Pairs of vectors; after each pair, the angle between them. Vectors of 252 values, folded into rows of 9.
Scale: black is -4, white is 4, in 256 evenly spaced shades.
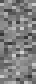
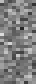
nearly opposite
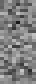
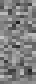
nearly parallel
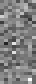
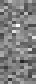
orthogonal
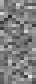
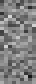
nearly opposite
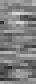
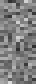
orthogonal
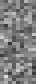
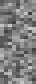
partly opposed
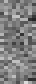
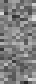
nearly opposite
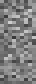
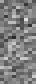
partly aligned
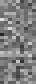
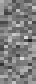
orthogonal
